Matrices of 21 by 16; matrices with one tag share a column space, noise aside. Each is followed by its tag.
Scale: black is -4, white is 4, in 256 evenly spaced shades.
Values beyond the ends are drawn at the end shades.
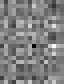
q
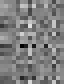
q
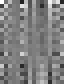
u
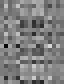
q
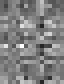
q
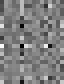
q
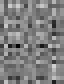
q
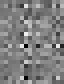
q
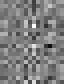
q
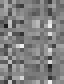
q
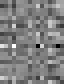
q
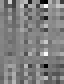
u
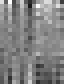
u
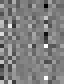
q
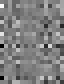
q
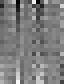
u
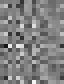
q
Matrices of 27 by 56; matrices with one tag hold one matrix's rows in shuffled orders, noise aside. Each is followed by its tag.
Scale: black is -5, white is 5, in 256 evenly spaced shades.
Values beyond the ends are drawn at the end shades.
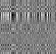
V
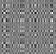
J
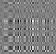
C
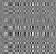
C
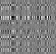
V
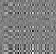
C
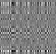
V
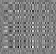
C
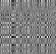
V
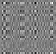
J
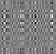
J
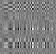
C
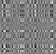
J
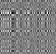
V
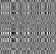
V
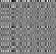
V
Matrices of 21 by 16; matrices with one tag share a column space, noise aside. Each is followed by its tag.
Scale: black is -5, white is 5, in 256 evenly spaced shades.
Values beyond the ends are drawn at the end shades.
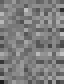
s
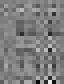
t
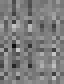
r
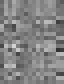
r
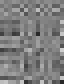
t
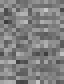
s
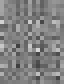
r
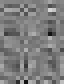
t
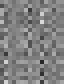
s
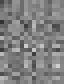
r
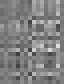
r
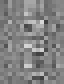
r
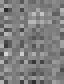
s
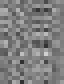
s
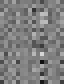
s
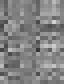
r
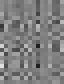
r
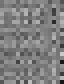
s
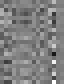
s
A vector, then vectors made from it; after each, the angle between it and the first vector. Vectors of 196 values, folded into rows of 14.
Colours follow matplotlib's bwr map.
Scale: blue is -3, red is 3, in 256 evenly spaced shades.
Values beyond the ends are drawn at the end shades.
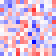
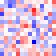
nearly parallel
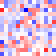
partly aligned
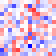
partly aligned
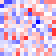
partly aligned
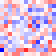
orthogonal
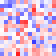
nearly parallel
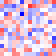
orthogonal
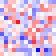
partly opposed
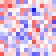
nearly opposite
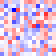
orthogonal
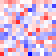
partly opposed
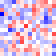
partly aligned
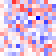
orthogonal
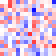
nearly opposite
